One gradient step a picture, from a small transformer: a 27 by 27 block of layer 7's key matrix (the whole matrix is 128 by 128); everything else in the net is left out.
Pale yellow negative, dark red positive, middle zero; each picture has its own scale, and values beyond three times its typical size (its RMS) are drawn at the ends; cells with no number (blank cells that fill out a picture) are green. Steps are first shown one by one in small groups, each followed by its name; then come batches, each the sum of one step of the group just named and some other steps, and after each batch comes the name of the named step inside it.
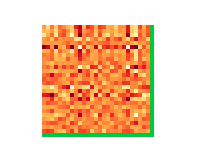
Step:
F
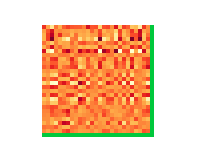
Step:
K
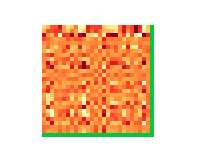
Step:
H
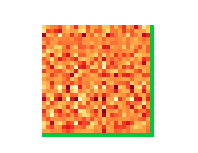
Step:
H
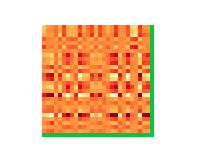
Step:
H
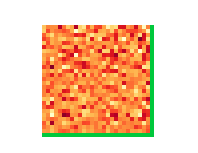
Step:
H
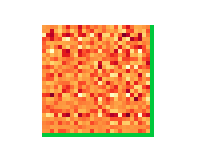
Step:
K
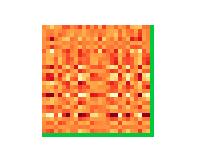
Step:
K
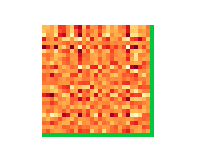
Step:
F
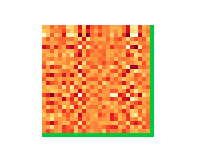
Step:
F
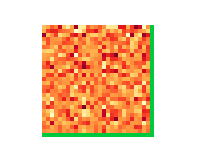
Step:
H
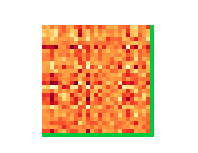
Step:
F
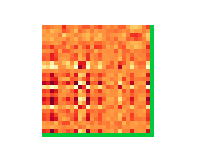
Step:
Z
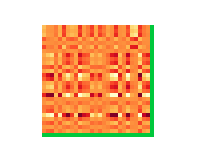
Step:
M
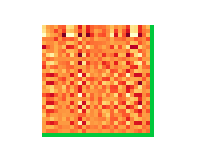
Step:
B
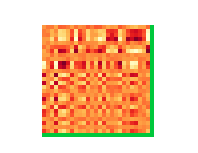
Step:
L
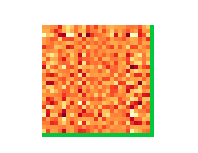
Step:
B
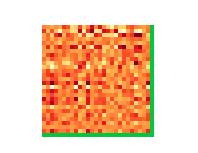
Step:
Z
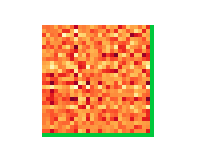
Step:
Z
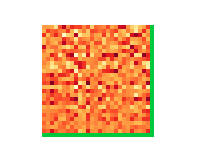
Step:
Z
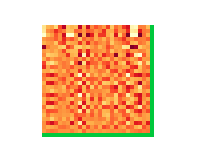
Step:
B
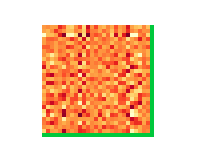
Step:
B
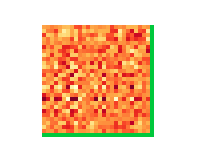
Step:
L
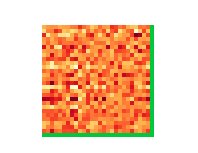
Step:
Z
